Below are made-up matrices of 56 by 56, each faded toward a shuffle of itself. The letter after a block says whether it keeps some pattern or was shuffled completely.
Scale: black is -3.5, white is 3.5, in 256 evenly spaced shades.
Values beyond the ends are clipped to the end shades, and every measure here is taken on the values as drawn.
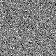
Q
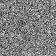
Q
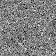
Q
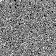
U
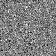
U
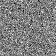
Q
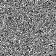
Q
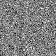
U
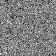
U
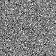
U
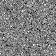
U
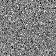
U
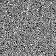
Q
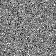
Q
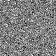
Q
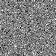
U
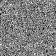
Q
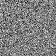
U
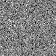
U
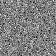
Q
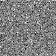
U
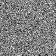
U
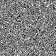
Q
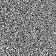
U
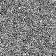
U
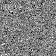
U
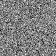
Q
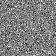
Q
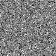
Q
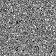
U
